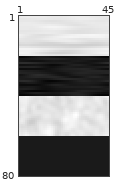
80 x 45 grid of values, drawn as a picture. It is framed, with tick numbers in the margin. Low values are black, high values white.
It is made of 4 by 1 panels. Panel 1,1: very high, streaked across, faint in contrast. Panel 2,1: very low, streaked across, faint in contrast. Panel 3,1: very high, blotchy, faint in contrast. Panel 4,1: very low, flat.
